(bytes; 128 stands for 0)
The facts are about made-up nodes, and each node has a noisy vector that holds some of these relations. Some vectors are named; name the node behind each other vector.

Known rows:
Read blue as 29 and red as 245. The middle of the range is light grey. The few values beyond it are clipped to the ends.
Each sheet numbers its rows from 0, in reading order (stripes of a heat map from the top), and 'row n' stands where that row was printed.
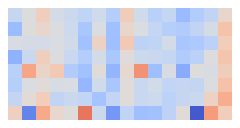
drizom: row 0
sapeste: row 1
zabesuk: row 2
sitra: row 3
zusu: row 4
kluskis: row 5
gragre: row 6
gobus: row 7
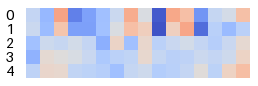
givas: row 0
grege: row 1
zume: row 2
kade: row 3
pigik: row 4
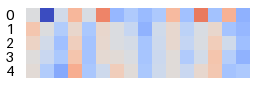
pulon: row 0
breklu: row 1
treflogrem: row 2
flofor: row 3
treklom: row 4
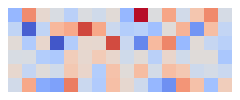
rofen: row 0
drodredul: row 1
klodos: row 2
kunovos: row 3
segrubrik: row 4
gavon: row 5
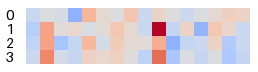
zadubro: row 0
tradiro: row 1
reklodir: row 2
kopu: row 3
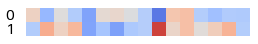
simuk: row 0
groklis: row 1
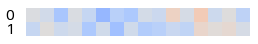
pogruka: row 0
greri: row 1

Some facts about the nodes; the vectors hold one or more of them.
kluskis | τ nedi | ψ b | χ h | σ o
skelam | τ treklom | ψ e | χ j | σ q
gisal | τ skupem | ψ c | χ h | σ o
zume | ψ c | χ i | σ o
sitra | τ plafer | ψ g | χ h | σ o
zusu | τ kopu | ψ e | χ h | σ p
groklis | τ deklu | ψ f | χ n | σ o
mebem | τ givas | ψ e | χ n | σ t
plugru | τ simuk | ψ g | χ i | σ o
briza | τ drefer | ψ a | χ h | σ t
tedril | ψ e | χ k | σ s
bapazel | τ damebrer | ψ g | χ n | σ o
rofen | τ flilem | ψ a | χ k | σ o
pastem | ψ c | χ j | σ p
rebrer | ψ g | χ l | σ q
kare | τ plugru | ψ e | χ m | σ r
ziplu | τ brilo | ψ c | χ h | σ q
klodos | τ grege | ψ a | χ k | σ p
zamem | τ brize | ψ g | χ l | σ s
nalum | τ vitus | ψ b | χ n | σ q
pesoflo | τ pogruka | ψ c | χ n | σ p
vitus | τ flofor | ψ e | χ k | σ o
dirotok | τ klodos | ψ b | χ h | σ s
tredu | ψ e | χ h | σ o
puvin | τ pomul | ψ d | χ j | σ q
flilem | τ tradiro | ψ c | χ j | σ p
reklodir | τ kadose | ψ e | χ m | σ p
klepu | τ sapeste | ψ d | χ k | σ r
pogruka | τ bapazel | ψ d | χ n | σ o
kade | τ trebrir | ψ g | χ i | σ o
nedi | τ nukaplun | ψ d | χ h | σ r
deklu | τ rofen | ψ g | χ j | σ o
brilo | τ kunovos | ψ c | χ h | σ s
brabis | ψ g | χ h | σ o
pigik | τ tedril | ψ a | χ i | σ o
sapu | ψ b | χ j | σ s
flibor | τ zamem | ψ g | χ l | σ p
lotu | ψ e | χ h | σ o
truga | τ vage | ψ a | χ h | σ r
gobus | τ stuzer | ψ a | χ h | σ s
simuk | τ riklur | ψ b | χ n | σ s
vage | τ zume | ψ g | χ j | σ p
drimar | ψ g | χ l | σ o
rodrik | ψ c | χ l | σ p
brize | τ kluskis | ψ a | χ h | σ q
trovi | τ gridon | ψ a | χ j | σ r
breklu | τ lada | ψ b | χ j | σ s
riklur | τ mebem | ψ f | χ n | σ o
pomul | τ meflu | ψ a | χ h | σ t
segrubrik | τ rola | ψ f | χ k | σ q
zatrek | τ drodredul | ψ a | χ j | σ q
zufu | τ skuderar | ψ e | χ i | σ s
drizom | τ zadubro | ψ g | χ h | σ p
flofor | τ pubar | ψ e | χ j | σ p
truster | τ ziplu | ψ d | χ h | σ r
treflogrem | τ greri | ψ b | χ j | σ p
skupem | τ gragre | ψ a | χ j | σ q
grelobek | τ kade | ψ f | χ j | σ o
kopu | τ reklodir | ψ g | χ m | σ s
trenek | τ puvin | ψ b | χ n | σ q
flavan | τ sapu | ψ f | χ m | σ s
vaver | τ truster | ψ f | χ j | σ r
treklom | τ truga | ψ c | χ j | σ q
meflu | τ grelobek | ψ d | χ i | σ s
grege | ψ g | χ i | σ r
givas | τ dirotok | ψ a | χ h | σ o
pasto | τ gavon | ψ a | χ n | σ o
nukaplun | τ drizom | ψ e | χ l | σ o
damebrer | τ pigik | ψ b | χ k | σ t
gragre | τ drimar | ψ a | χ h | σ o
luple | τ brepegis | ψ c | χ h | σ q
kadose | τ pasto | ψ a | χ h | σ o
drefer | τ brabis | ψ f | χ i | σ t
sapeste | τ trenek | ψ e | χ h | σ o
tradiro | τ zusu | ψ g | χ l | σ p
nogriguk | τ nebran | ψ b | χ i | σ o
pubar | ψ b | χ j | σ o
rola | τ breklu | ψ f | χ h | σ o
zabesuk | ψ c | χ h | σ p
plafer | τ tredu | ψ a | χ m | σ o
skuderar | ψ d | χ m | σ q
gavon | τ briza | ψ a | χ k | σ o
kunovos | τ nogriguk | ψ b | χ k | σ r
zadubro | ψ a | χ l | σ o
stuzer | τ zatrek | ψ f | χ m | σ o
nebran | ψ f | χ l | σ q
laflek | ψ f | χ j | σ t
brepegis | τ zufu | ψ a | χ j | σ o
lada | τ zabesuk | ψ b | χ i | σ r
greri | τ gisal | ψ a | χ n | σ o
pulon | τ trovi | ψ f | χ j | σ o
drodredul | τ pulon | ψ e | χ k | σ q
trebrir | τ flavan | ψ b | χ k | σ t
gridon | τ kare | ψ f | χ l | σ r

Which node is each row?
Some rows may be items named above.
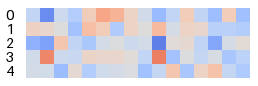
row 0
kare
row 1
flavan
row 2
plugru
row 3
kopu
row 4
pubar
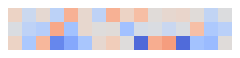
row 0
nebran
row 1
skelam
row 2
dirotok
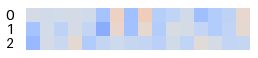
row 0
zabesuk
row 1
zume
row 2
bapazel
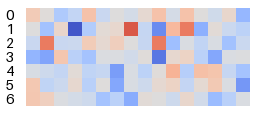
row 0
klepu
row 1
klodos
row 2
kopu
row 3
plugru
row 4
grelobek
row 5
vaver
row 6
meflu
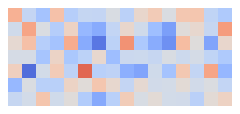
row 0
puvin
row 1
kadose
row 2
drefer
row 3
pesoflo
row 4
trovi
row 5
vitus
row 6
rola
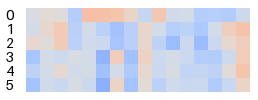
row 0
zamem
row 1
pomul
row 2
truga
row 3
gisal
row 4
kluskis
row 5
zume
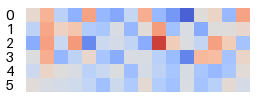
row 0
briza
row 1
zusu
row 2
deklu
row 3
pasto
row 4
zufu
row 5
lada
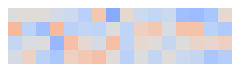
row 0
brilo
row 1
puvin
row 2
zadubro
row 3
tedril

